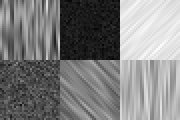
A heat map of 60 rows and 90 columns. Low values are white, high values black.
The table splits into 2 rows of 3 panels. Panel 1,1: middling, streaked downward, strong in contrast. Panel 1,2: very high, fine-grained, faint in contrast. Panel 1,3: very low, slanting up to the right, faint in contrast. Panel 2,1: high, fine-grained. Panel 2,2: middling, slanting down to the right. Panel 2,3: low, streaked downward.
